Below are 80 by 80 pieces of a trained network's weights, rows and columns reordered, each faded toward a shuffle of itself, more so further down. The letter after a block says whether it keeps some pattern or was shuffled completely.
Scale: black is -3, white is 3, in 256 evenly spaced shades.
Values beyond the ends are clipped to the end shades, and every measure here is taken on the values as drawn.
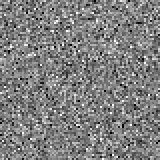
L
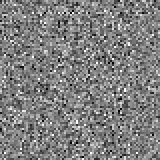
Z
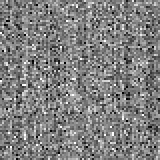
Z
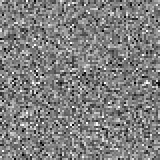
Z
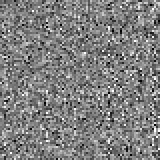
Z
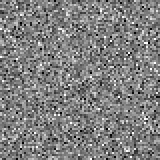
L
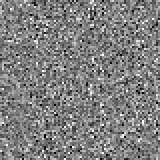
Z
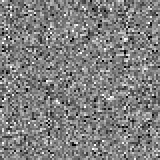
Z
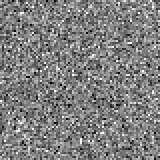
L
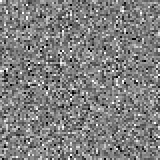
Z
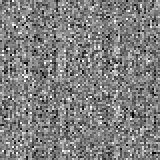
Z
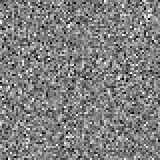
L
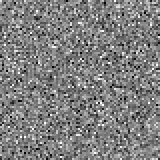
L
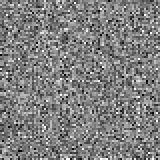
Z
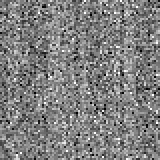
Z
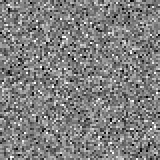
L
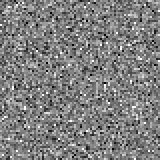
L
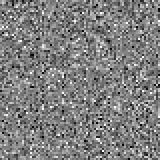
Z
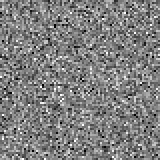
L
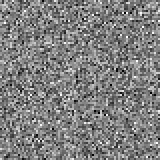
Z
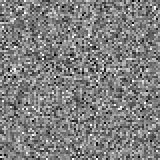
Z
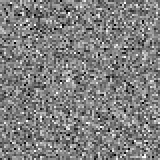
Z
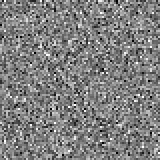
Z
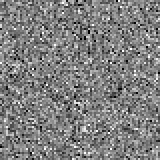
Z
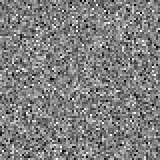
L
